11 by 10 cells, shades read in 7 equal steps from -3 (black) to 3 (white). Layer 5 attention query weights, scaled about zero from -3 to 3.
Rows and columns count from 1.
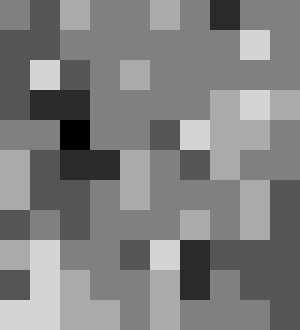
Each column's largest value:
2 2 1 1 1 2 2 1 2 1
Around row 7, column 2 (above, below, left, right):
-1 0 1 -1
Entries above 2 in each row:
0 0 0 0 0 0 0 0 0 0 0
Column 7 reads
0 0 0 0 2 -1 0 1 -2 -2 0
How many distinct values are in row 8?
3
